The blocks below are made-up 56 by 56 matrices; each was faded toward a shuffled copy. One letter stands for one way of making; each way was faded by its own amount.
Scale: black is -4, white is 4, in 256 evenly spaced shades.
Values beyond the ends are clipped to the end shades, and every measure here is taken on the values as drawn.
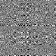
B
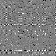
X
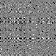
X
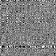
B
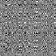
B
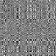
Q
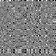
X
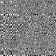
B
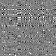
X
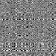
B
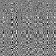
Q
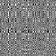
Q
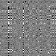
Q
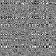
B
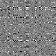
X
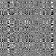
Q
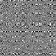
B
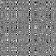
Q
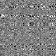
B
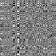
Q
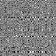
B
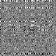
B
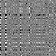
Q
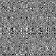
B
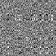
B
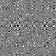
X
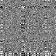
B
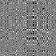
Q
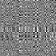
Q
